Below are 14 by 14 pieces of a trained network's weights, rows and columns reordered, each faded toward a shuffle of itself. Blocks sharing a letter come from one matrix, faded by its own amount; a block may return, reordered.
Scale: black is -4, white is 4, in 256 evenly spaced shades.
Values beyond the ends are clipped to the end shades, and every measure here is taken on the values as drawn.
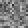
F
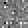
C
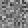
F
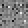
C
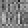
F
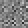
F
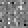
C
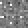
C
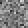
F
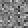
F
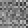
F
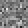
F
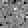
C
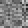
F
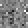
C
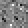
C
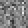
F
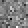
C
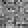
C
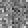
C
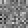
F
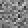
F
